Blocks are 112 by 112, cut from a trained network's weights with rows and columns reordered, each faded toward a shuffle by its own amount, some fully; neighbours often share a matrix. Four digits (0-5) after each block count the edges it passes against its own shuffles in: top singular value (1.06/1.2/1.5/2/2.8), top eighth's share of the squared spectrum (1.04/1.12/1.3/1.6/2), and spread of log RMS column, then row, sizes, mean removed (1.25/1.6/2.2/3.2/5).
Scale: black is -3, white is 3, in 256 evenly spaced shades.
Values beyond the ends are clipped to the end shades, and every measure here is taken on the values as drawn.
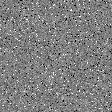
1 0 0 0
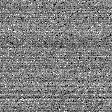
4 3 1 1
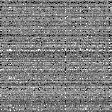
5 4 3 3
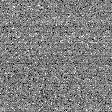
2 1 0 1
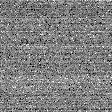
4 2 0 1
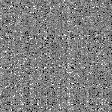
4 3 1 3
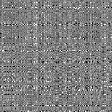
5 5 2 4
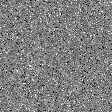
0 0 0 0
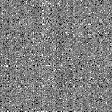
4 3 1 2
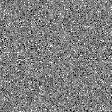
3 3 2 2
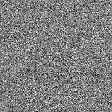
3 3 1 0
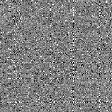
4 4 2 2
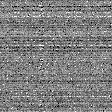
5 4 2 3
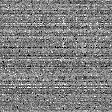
5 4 2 3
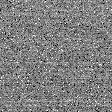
2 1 0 0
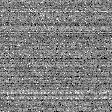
4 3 2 2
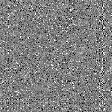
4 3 2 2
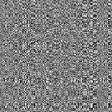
5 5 4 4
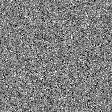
2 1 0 0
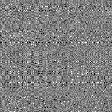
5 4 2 3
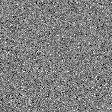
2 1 0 1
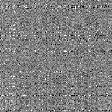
4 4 1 3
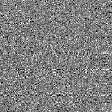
4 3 1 2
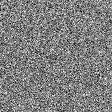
0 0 0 0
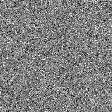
3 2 0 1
